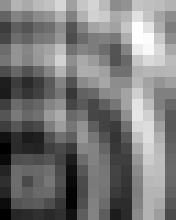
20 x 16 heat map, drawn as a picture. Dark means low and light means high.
Mirror symmetry: none. Slope: up to the top right. Ninth with the highest average: top right. Rings: centred on the bottom left. Average level on the scale: 50%.
